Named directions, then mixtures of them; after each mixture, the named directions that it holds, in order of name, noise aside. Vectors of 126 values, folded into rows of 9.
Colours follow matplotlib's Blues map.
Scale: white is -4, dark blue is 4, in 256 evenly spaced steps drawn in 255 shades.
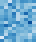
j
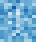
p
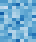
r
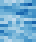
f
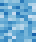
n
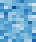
j, n, p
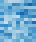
f, r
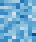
n, r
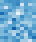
f, p, r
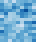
f, n, p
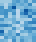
f, j, p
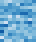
f, j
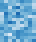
n, r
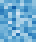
p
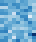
n, r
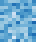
f, n, r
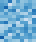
j, p, r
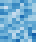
n, p, r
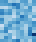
n, r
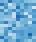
j, n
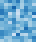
p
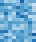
n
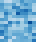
f, j, n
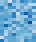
j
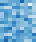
f, n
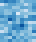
f, n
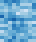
f, n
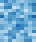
n, p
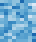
n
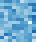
j, n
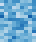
n
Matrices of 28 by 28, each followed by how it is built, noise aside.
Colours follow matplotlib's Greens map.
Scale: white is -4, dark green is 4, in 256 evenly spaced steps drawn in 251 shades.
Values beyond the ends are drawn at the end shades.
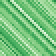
Toeplitz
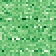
uneven rows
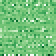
uneven rows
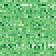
uneven rows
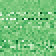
uneven rows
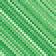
Toeplitz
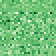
uneven rows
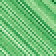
Toeplitz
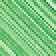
Toeplitz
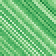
Toeplitz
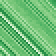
Toeplitz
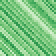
Toeplitz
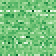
uneven rows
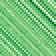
Toeplitz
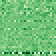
uneven rows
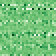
uneven rows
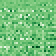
uneven rows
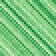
Toeplitz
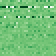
uneven rows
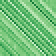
Toeplitz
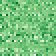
uneven rows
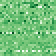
uneven rows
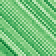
Toeplitz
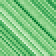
Toeplitz
